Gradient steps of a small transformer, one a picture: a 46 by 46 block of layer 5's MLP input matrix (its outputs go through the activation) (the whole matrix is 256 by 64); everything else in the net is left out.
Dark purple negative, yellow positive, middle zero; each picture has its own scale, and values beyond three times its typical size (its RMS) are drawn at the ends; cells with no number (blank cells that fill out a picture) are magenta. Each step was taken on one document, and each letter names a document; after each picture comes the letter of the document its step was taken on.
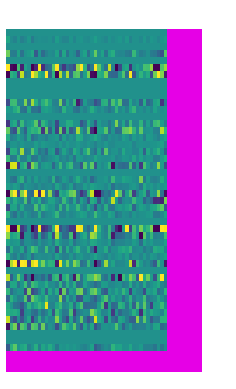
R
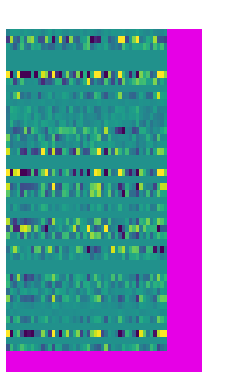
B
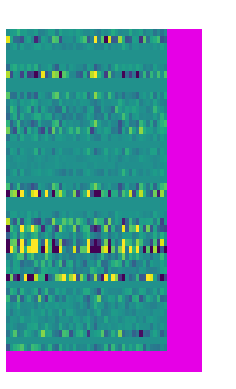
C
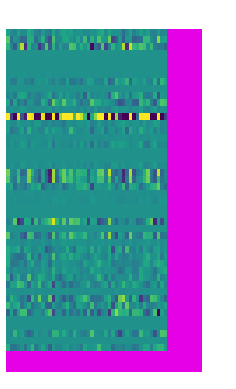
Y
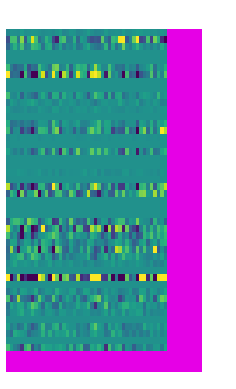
C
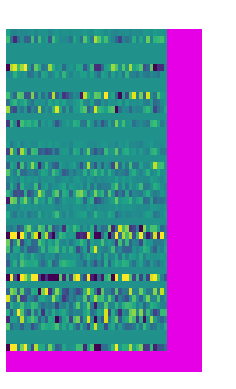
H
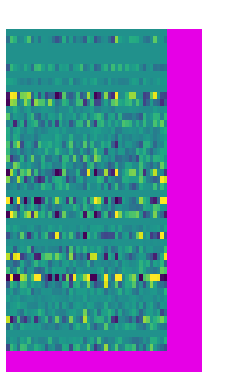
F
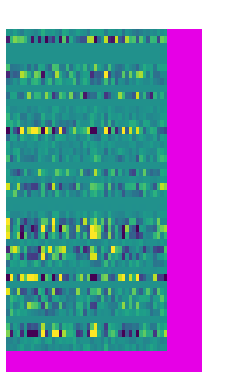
C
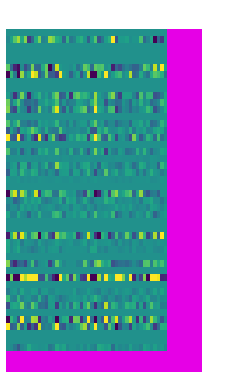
H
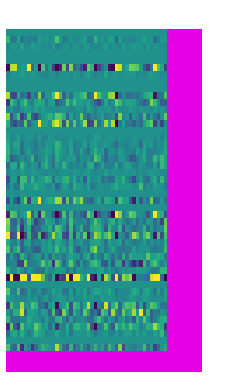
F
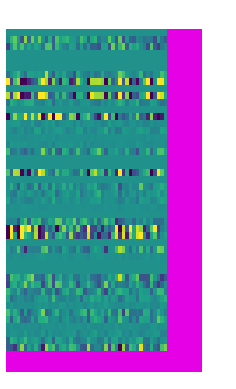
B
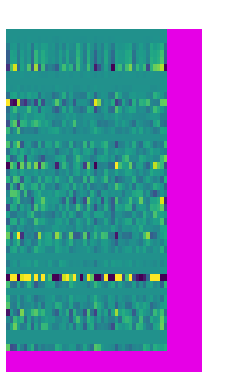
F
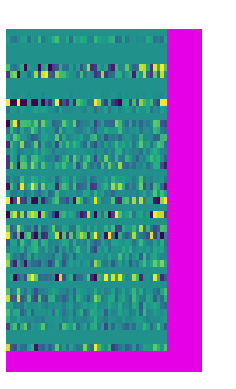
R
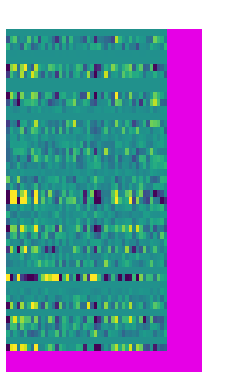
H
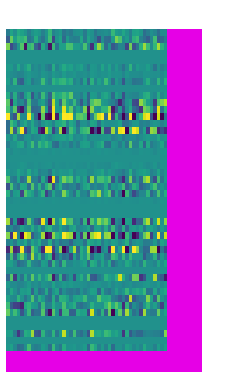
Y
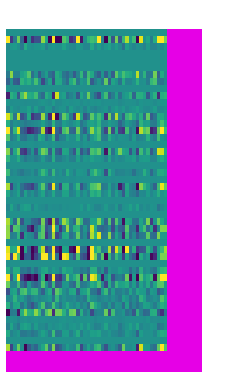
B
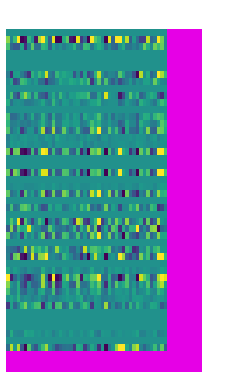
B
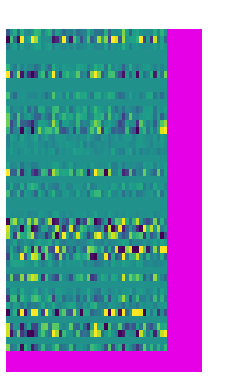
C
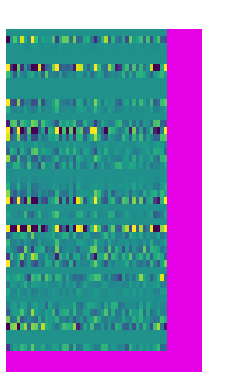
R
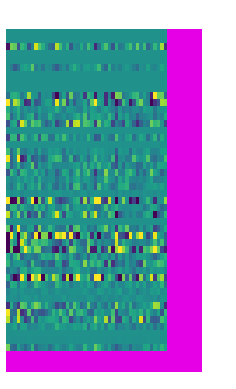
F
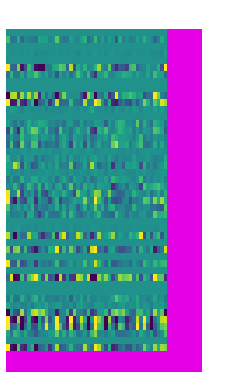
F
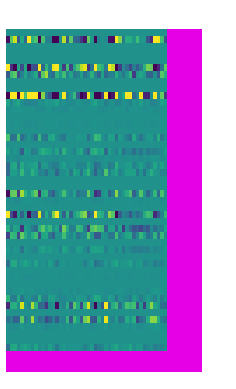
H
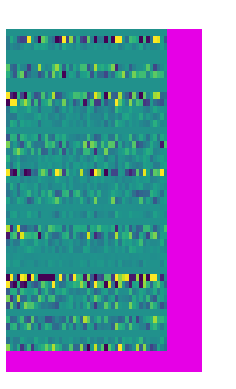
H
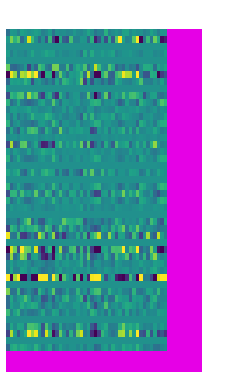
C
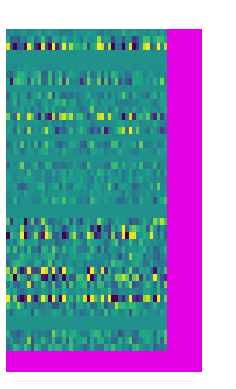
Y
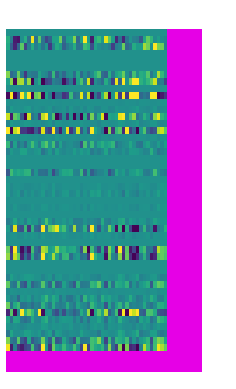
B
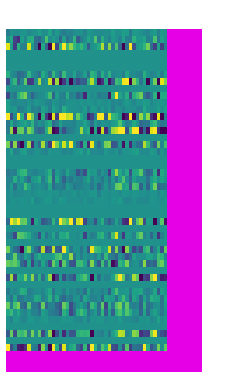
Y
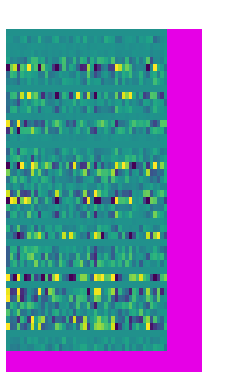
H
